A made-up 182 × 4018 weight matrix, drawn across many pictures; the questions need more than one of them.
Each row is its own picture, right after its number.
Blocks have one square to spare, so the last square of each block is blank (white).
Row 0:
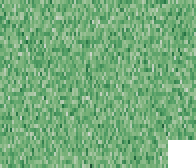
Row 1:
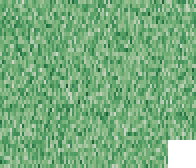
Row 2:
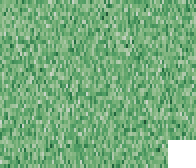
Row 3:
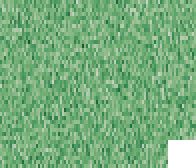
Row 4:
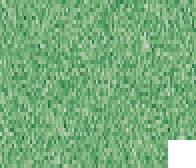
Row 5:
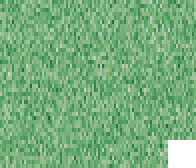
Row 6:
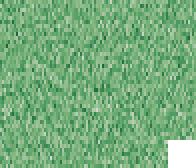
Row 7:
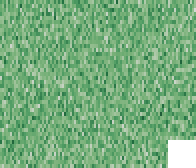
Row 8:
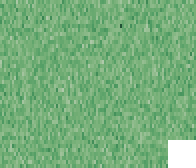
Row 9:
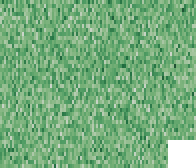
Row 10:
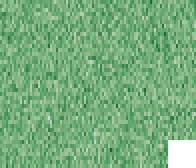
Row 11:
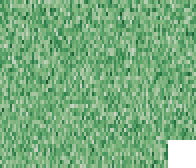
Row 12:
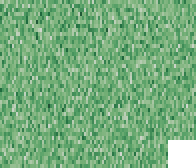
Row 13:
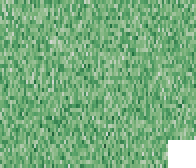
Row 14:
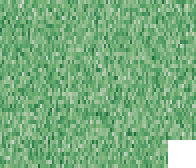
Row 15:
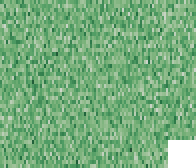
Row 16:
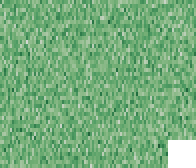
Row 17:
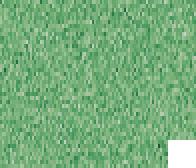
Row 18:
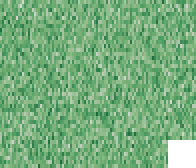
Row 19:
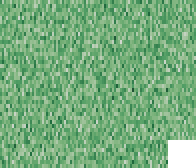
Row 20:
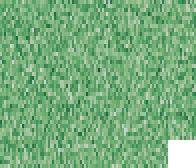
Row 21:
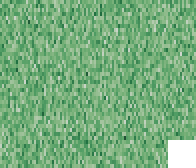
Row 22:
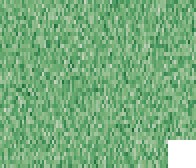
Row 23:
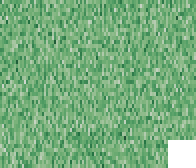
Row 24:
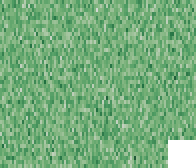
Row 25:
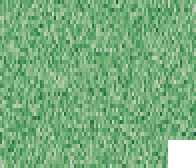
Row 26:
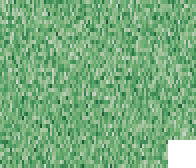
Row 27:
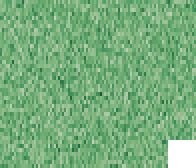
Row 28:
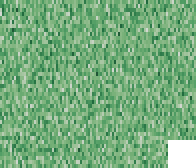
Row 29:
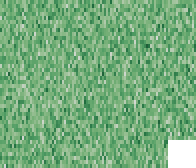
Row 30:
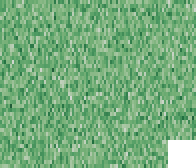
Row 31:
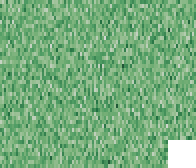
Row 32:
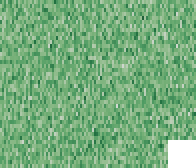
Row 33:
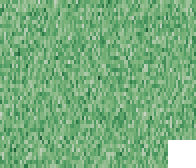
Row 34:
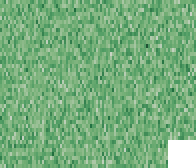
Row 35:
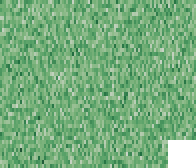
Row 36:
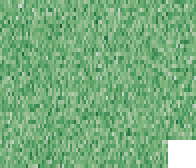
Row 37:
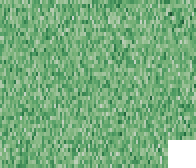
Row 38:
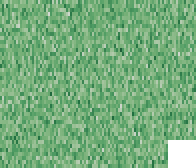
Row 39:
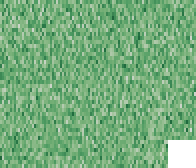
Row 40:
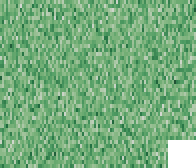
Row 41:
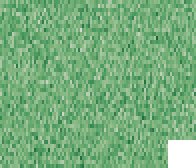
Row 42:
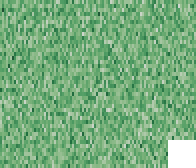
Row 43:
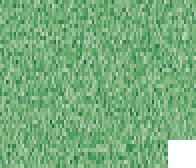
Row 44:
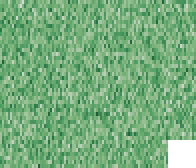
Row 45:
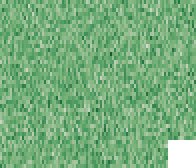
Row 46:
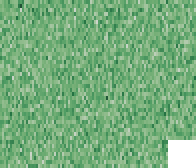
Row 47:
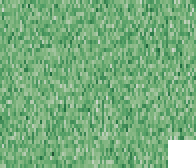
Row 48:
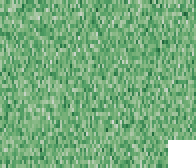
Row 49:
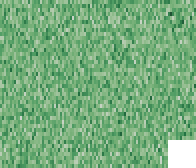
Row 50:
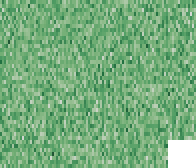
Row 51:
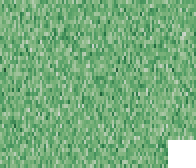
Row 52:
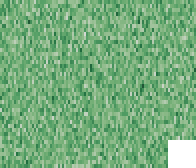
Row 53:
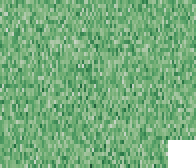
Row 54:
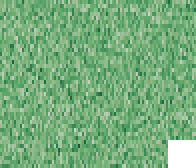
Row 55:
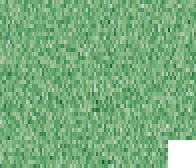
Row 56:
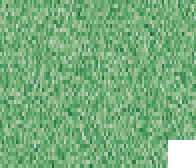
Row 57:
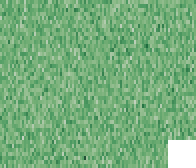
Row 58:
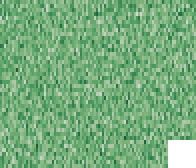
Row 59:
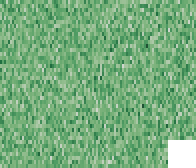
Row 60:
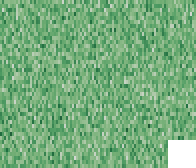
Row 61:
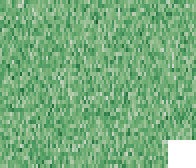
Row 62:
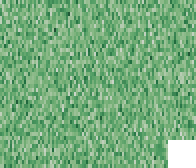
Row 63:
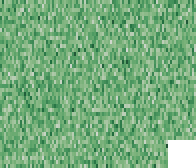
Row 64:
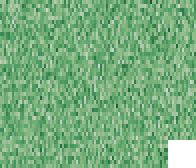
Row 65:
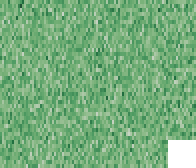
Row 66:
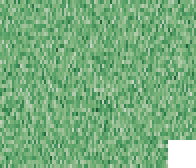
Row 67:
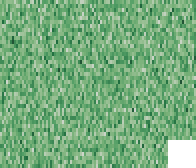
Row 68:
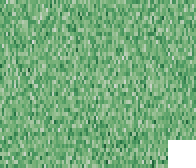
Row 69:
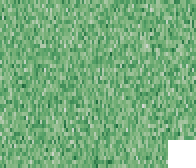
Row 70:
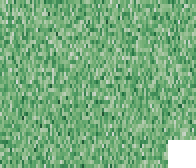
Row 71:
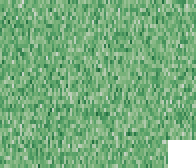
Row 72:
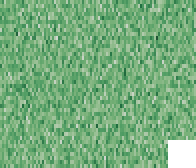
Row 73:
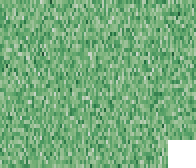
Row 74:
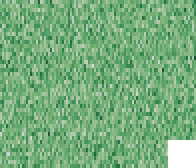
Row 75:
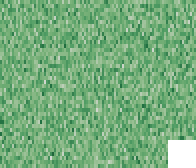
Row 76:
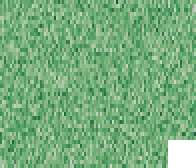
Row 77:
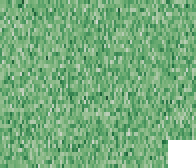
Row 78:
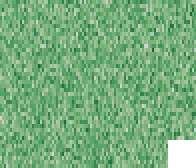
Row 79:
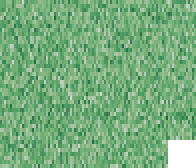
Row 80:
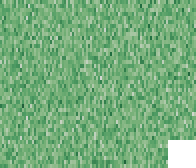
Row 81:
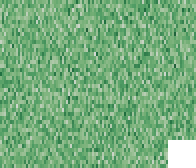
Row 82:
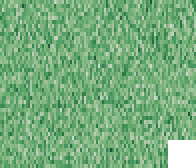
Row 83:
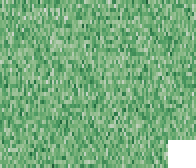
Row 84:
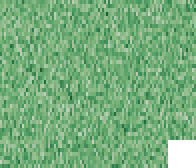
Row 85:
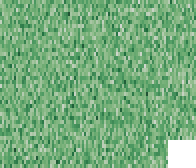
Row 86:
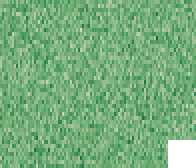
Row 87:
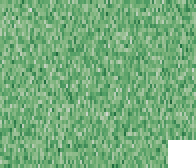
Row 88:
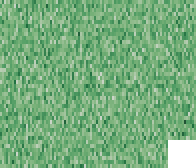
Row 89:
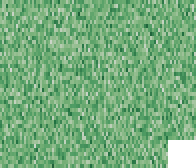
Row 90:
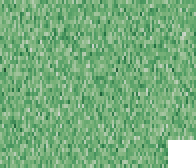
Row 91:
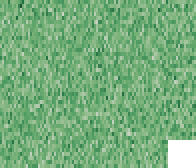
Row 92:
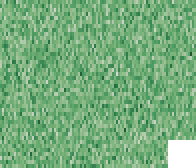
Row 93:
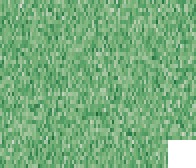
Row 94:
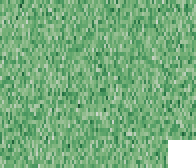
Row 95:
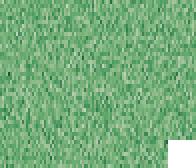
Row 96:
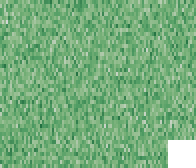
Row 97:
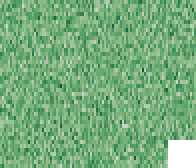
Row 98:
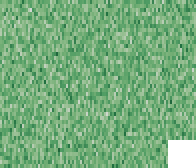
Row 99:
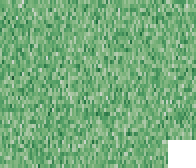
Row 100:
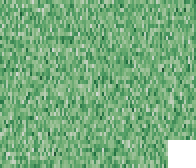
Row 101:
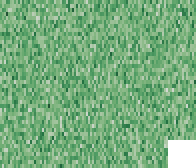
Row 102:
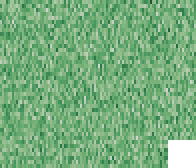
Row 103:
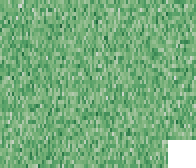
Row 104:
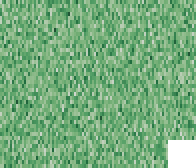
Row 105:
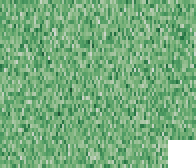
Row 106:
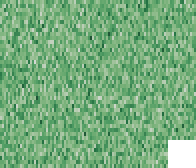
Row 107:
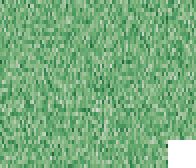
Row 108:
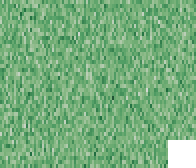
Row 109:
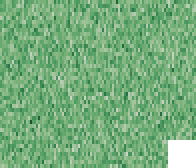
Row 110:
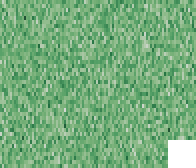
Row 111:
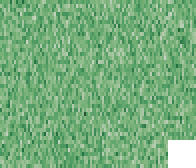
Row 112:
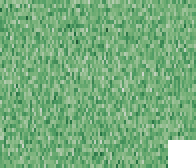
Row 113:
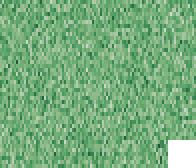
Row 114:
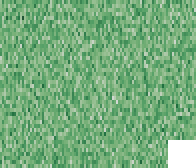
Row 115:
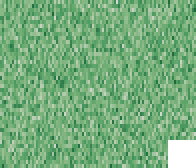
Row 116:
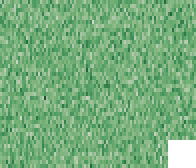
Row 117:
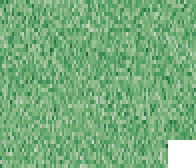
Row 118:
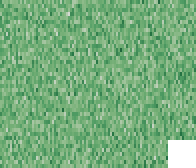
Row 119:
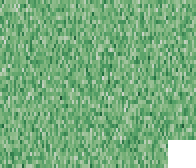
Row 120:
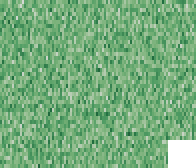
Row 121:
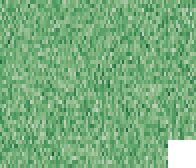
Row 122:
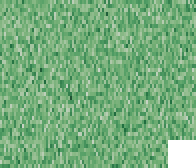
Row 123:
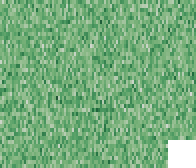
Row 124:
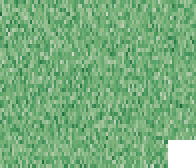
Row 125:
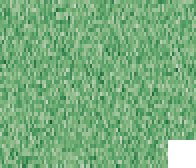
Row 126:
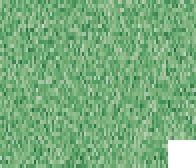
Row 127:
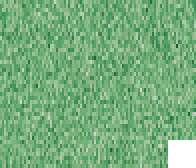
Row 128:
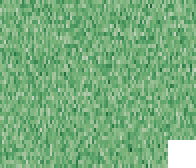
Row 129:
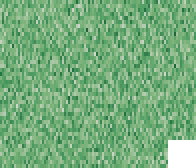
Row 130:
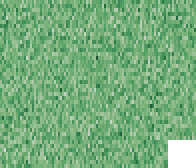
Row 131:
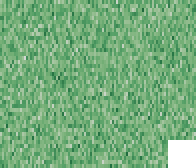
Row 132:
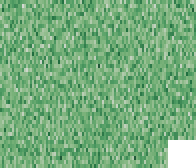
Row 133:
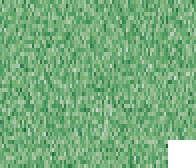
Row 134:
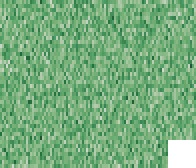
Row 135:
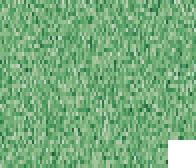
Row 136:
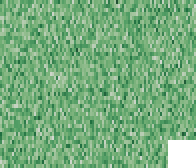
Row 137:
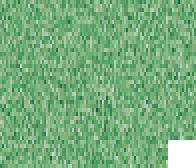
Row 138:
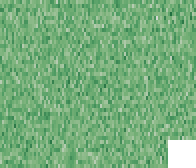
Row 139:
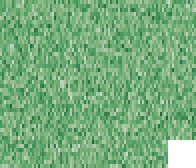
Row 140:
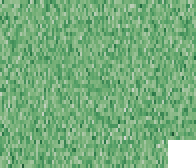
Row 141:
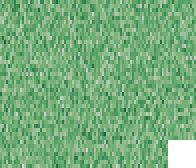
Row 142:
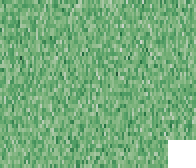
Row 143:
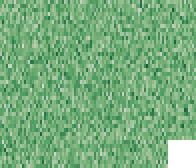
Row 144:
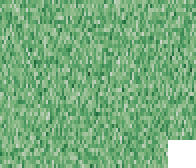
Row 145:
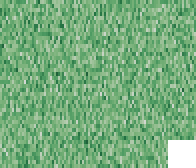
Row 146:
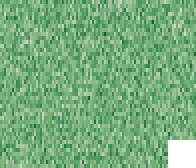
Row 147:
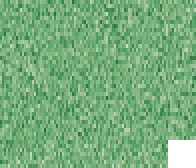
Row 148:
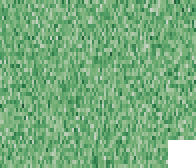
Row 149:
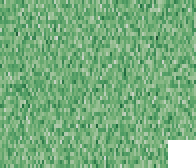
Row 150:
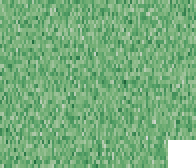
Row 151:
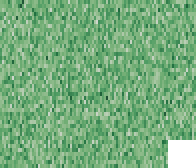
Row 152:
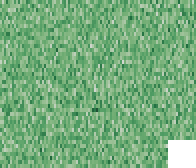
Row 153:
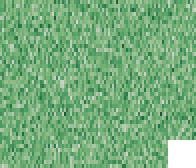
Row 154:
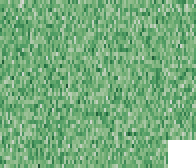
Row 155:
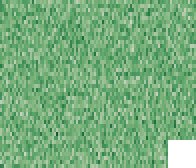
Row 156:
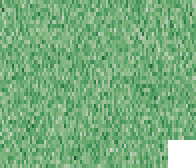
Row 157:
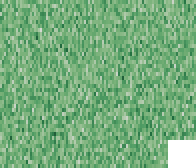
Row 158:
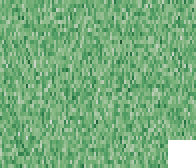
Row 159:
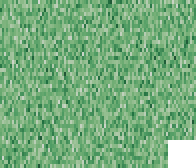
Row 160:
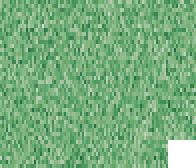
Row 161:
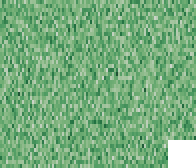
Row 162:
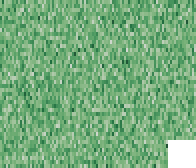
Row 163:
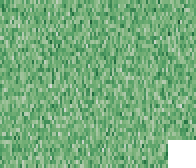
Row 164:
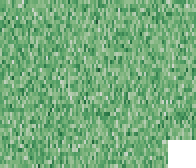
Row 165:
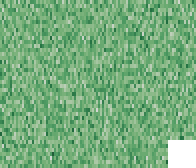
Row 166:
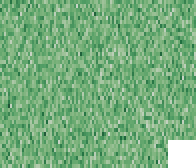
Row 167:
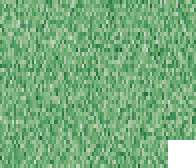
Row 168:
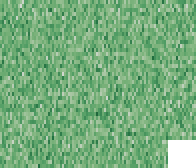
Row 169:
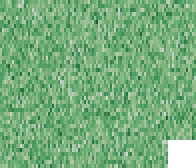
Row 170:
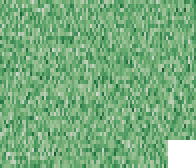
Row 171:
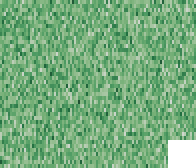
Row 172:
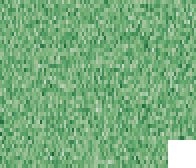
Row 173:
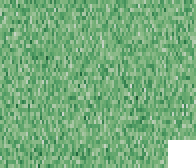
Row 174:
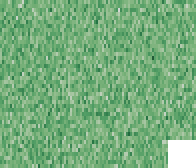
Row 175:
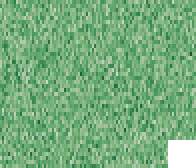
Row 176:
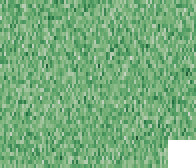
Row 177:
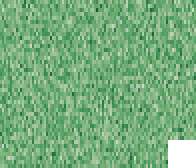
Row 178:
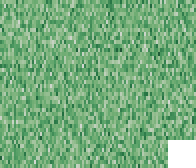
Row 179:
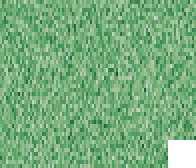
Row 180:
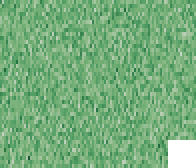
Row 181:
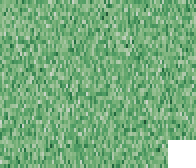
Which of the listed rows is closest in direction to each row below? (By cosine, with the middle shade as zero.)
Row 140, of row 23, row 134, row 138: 138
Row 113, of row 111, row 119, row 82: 111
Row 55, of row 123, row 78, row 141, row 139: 123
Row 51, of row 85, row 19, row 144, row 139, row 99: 19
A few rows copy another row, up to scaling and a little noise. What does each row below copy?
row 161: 179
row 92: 175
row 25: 76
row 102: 64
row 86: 41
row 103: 36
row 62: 104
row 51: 90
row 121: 50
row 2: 181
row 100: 170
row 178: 167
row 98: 87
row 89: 56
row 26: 70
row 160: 126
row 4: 110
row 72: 149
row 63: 162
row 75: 172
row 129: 81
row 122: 84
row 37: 49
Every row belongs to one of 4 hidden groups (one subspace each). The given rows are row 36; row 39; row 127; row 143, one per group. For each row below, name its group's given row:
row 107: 127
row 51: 143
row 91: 36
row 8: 39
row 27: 36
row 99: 36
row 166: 143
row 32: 127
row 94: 36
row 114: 143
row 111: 143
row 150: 39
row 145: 143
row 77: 36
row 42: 39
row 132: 127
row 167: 39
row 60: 127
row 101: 127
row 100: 143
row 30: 36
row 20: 36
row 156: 127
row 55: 127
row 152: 127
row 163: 39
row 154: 36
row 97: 127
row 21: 143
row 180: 143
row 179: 39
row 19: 143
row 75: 127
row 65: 36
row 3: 39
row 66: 127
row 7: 36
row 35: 36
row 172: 127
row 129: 39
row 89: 39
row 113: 143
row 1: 36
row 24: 127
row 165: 127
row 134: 143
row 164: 36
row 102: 127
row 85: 39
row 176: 127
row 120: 36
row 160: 39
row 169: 36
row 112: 39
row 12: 39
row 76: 36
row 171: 36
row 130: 143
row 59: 127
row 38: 39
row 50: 127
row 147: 36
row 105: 143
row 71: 36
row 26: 39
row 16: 143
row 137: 127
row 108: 143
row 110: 127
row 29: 127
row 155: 39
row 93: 36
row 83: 39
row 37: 143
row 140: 143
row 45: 127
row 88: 143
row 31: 127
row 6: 127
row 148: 127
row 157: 39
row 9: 39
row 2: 36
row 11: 39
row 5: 127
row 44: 36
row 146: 143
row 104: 39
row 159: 39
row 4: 127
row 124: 39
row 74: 143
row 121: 127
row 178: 39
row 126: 39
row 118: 39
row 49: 143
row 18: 36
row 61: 36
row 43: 143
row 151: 36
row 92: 39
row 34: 127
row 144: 143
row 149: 127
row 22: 127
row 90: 143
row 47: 127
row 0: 143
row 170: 143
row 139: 36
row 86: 39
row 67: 143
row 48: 127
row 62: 39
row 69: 127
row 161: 39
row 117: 39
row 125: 143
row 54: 36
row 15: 143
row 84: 36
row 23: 143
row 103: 36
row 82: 127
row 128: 143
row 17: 143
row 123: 127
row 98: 36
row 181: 36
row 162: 127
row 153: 36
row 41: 39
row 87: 36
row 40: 36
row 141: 143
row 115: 36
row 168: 36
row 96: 39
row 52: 143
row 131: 36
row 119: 143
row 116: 143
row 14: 36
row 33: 39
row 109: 36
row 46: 36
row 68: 39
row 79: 36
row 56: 39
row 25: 36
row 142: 39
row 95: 127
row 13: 39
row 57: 127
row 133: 127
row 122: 36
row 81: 39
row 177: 127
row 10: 127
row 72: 127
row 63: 127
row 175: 39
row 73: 143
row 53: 39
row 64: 127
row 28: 39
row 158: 143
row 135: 127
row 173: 39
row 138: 143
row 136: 36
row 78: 127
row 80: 127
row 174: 36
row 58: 143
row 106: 39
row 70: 39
